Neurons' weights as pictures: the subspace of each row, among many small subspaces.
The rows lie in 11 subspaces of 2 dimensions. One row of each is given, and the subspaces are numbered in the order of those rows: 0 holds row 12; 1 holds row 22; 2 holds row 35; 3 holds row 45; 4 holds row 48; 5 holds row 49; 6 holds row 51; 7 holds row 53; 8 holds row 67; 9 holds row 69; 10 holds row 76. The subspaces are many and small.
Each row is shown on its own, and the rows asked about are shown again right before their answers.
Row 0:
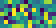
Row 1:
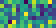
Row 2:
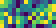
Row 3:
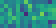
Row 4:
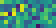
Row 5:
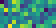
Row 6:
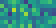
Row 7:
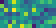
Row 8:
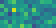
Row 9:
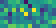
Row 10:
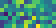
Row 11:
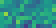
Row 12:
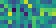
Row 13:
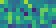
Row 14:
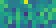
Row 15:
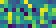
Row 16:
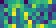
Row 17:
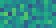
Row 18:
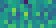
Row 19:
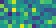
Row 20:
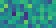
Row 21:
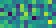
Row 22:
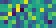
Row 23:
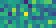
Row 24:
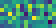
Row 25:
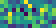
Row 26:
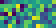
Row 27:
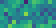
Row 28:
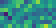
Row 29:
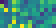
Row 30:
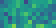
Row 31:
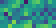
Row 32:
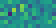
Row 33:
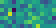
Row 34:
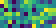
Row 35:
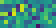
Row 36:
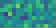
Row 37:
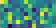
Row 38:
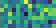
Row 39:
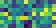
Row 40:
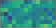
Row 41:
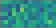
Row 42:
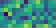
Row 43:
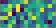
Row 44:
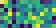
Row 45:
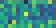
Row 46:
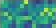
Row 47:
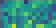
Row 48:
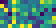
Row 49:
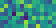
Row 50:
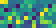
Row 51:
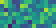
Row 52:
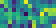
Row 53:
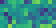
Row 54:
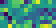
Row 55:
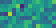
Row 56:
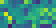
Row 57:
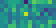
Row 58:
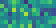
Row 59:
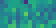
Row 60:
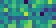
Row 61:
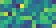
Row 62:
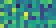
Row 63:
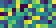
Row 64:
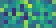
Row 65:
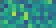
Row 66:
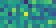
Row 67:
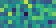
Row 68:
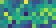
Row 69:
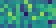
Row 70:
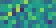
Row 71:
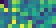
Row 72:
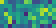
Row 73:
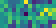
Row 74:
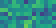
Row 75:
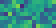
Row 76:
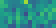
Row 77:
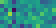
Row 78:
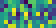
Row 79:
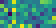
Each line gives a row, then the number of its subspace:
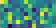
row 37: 1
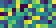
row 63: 6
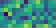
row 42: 3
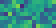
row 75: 0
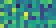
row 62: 7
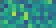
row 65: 5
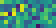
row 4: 2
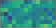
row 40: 7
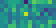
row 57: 8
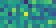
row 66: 8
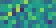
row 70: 1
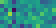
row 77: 4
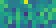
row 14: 10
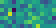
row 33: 4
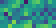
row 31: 3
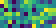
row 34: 6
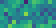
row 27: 3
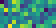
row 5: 6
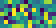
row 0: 1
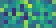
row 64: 10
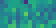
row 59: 10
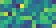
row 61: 0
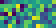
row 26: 2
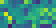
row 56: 7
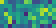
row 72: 7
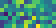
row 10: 5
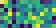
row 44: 4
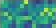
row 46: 8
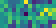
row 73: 8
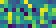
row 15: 2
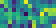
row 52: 0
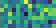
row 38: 8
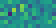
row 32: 0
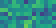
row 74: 9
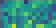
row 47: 5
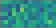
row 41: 1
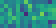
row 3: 9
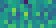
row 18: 10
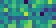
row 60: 9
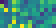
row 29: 4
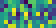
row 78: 10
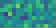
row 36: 3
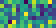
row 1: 3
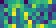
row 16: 5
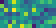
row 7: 6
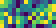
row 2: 5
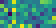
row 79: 4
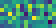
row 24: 9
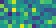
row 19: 6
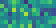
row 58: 0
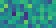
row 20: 5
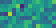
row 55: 0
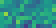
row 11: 10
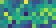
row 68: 3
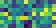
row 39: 9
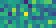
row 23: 8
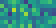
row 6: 0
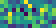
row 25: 2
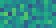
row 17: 8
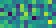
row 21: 9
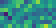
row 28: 7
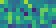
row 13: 2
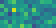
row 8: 6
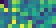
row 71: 4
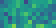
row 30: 5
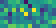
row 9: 2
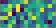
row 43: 1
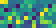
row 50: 1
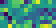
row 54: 7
